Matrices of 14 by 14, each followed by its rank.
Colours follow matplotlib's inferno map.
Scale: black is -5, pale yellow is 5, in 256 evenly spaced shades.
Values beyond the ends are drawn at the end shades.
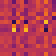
two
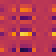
one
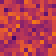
full rank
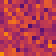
full rank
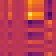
one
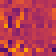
three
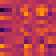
two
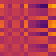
one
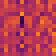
three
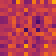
three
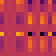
one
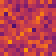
full rank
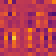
two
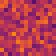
full rank
